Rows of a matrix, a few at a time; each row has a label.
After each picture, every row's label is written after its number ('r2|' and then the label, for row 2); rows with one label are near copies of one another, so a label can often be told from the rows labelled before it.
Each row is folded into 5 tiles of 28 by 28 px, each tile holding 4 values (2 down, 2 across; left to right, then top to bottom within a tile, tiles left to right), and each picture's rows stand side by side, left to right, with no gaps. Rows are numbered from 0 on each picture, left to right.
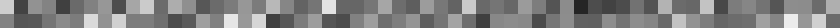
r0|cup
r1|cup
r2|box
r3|box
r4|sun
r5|cup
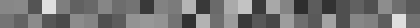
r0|box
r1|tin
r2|sun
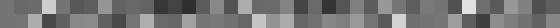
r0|box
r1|sun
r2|sun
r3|box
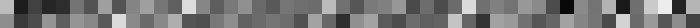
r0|sun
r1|box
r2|box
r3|box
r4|tin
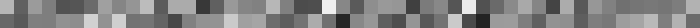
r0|cup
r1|cup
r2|box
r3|box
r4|cup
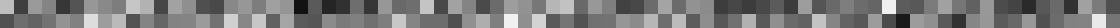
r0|cup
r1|cup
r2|sun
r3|cup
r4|cup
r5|sun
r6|box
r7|sun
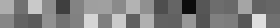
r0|cup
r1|sun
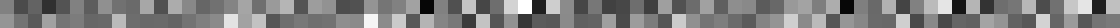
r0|sun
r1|cup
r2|cup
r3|tin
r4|sun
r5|cup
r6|tin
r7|tin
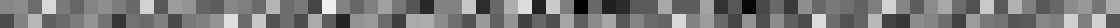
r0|box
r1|cup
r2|box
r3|tin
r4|sun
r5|sun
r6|box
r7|cup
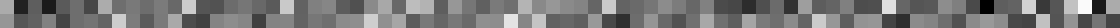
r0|sun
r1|box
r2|cup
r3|cup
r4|box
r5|sun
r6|box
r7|tin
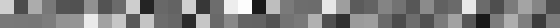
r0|cup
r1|tin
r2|box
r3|box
